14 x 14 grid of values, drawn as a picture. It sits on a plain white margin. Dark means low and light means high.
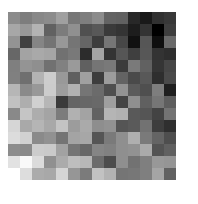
Values rise toward the bottom left. The halves do not mirror each other. The ninth with the lowest average is the top right. There are no regular stripes. The ninth with the highest average is the bottom left. The values follow a bell shape.
